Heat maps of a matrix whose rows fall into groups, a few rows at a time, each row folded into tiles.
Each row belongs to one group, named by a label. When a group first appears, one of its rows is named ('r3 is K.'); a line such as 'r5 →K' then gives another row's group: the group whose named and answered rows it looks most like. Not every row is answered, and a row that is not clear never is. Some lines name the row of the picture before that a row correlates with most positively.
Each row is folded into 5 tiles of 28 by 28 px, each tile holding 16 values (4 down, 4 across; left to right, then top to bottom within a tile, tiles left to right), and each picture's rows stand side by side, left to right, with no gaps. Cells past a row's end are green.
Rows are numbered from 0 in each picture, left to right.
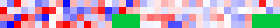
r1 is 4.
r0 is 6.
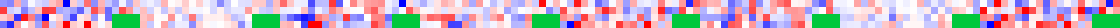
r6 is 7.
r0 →6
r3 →4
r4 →6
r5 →7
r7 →6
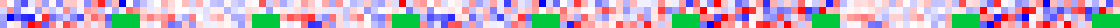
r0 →7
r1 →4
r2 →4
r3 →7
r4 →6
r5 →6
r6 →4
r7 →6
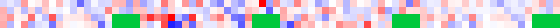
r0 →4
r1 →4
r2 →6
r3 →4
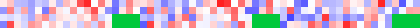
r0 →7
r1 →7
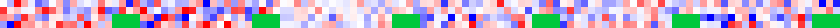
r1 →6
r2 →7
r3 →7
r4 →7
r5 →7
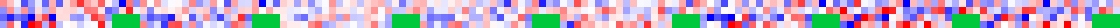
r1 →7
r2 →7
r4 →6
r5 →7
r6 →6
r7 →6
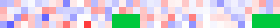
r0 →6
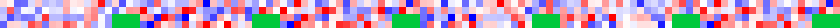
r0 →7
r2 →6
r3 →7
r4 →4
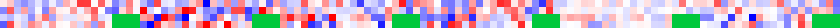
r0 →7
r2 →4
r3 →7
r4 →4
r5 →7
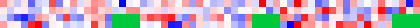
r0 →7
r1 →4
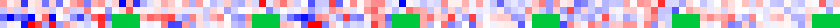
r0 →7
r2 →7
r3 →4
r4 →7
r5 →4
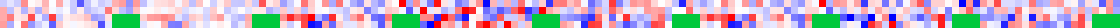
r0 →4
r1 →4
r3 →6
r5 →4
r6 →7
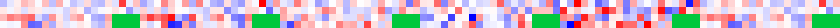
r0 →4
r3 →7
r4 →6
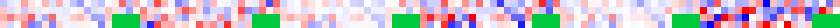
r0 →4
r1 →6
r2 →4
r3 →4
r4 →4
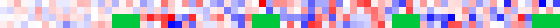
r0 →7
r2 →7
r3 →7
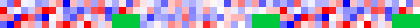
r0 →6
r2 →6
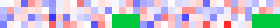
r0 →7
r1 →6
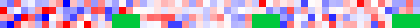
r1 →4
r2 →7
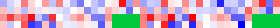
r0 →4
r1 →4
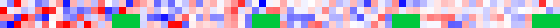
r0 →6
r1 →7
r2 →7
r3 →4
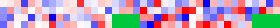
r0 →7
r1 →6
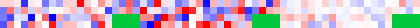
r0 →7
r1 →6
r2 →4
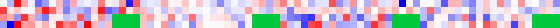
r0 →6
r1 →4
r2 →7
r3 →7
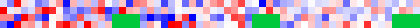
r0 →6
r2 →6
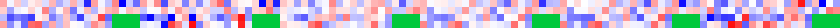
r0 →7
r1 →7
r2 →7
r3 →7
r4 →7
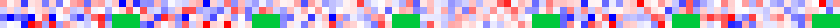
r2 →7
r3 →7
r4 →7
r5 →4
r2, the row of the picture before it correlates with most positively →1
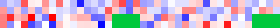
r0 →4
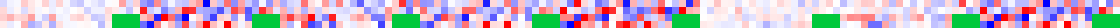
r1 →6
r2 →4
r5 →7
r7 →6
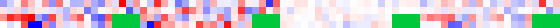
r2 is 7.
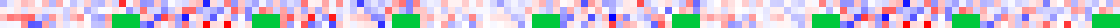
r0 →4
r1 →6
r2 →4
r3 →4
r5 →4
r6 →6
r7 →6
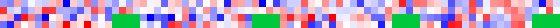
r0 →6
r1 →7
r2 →4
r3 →7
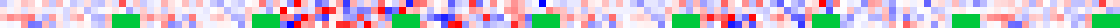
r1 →4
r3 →7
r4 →4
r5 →4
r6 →7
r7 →4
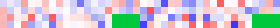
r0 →4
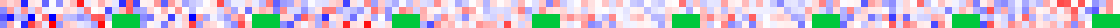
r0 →7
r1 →7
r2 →6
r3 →6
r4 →4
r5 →4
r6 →7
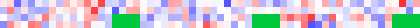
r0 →7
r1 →7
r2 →4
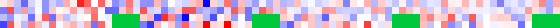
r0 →7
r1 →6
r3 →4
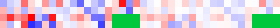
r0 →4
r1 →4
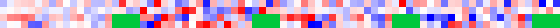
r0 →4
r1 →6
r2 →4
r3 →7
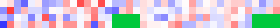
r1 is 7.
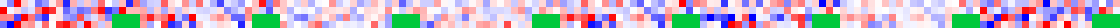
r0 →6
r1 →4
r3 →6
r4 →4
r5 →7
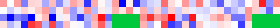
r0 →7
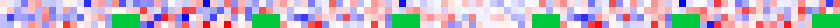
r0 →7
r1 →6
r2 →7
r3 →4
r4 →7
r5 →6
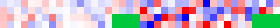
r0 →4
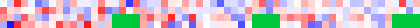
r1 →4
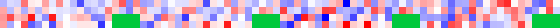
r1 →6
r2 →6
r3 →7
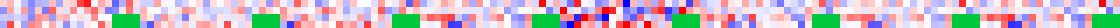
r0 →7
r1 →6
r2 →6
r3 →4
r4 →6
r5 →4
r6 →4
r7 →4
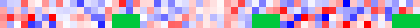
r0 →4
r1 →7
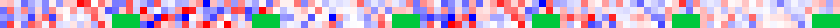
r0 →7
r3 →7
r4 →4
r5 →4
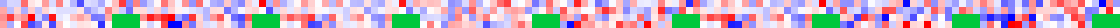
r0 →4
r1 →4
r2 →4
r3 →7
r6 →6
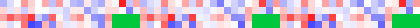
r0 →4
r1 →4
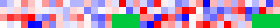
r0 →4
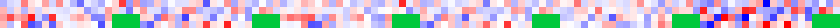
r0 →4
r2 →4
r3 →6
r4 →7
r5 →6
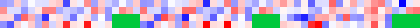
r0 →6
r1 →6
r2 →7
